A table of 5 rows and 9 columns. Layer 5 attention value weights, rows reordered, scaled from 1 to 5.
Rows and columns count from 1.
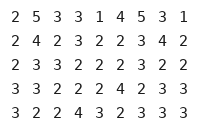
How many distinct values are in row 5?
3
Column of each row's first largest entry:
2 2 2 6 4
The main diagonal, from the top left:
2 4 3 2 3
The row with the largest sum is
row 1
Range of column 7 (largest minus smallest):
3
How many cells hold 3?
17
